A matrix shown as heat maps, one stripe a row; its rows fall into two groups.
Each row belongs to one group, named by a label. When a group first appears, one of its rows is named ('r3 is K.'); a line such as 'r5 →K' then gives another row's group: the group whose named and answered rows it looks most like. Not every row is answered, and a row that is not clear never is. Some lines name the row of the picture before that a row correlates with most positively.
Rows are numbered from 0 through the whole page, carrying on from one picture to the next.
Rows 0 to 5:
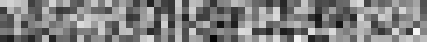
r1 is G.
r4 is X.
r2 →G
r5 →G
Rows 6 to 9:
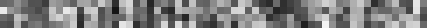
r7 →X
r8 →X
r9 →X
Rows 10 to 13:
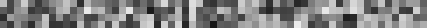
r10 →X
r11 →X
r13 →G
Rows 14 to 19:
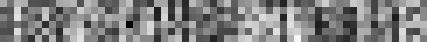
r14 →X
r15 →G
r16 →G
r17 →G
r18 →G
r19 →G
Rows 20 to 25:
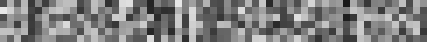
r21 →X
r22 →G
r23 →X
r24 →X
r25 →G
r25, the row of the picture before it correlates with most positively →15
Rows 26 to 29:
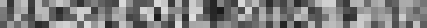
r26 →X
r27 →G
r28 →G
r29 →X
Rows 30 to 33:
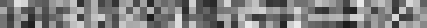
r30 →X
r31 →G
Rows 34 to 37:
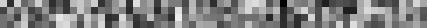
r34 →G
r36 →X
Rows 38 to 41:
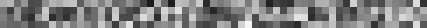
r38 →X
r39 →G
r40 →G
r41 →X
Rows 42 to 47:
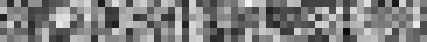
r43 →X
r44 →X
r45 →X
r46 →G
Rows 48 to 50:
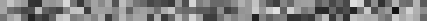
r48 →X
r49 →G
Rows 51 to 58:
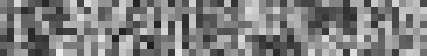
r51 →X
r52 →G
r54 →G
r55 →G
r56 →X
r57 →X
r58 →X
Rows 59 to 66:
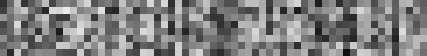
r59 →G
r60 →X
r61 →G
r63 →G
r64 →G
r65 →X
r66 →G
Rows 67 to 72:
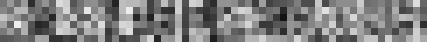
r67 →X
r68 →X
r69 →X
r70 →X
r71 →X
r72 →G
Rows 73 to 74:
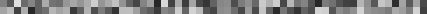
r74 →X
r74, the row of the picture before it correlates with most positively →67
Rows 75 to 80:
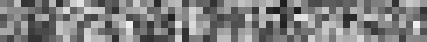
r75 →G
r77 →G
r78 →X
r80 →X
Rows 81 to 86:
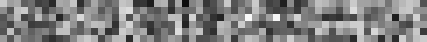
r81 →X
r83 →G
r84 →X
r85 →X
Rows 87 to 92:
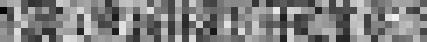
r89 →X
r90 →X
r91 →X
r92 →G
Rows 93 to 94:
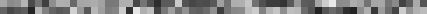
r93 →X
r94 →G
